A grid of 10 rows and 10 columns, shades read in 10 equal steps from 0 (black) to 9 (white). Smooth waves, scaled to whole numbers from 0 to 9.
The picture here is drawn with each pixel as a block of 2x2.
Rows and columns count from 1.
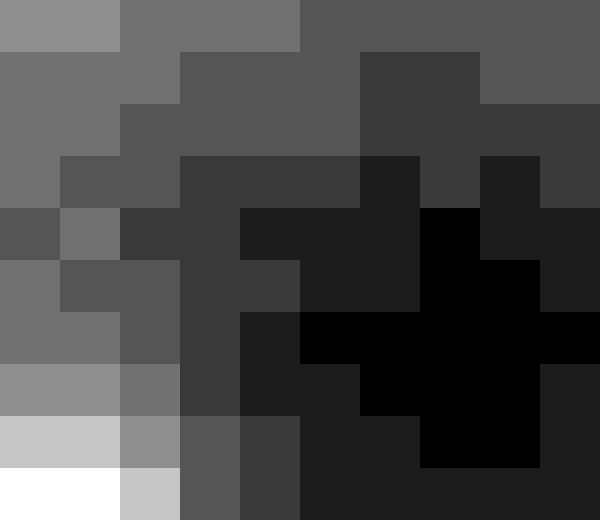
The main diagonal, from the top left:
5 4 3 2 1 1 0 0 0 1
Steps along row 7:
same down down down down same same same same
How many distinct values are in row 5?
5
